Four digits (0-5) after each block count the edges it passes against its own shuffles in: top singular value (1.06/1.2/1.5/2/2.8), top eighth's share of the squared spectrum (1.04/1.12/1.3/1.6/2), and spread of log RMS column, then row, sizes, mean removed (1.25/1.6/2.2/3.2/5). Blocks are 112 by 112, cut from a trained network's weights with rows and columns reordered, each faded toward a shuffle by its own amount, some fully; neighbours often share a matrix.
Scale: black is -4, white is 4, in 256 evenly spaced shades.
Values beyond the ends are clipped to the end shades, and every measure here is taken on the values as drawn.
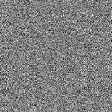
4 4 2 2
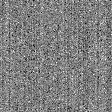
3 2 0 2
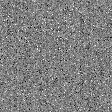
1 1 0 0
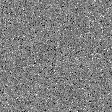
0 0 0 0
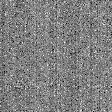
3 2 0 2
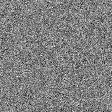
2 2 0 0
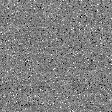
1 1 1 0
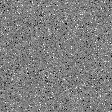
0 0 0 0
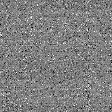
2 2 2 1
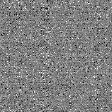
2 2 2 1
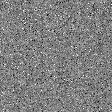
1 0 0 0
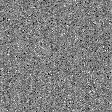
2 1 0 0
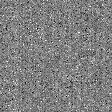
2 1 0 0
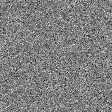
0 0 0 0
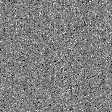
1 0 0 0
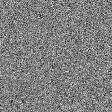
2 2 1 1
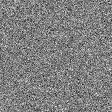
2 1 0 0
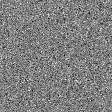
0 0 0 0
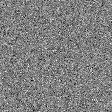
0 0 0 0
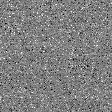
1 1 1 0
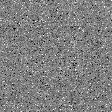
1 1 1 0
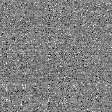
2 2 2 0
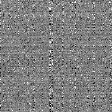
3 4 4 1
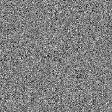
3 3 2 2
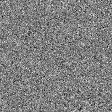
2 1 0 0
